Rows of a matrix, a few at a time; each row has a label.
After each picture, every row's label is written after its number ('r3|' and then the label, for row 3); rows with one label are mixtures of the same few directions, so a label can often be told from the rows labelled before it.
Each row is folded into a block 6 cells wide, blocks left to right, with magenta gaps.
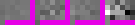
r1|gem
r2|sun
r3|gem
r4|gem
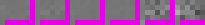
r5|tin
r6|sun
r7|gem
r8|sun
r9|sun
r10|gem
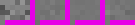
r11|tin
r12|sun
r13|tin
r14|gem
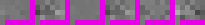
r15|gem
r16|gem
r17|tin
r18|gem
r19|tin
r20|gem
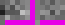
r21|gem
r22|sun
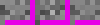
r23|tin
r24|sun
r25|tin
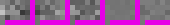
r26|gem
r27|gem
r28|tin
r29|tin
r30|tin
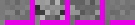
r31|sun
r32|tin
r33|tin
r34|sun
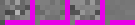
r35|sun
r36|tin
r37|tin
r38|gem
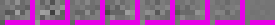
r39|sun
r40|sun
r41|sun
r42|gem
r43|sun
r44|gem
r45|sun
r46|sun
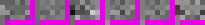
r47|tin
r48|sun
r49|gem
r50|sun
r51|sun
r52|tin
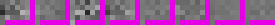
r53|gem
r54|gem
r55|sun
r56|gem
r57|sun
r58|tin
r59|gem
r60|sun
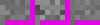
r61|tin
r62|tin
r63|sun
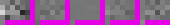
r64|gem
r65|sun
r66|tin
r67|gem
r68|sun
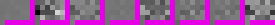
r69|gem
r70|gem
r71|tin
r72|sun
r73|tin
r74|sun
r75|sun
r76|tin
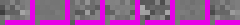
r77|gem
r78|gem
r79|sun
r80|tin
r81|tin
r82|sun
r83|gem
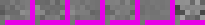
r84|gem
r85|tin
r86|gem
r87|tin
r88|gem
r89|tin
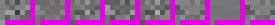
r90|sun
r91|tin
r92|sun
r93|tin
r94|sun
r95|tin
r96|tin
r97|tin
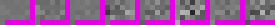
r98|tin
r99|tin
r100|sun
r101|gem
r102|sun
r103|sun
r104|sun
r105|sun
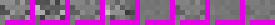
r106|tin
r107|tin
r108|tin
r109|gem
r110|sun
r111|tin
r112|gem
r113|tin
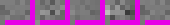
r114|tin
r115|sun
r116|gem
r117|gem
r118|tin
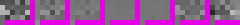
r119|tin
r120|sun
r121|sun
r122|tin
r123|tin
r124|tin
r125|gem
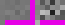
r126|sun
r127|sun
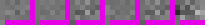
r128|sun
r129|sun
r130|sun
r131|tin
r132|sun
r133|gem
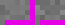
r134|tin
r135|tin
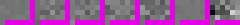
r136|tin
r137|sun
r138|sun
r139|tin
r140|tin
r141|tin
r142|gem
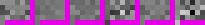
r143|tin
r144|gem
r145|tin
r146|sun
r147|tin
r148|sun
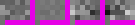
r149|tin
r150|sun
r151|gem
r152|gem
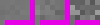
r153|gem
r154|gem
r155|tin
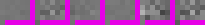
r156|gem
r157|sun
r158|gem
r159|tin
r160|gem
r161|sun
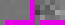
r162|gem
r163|gem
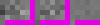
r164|gem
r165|sun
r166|sun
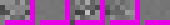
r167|tin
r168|tin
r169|sun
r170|gem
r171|sun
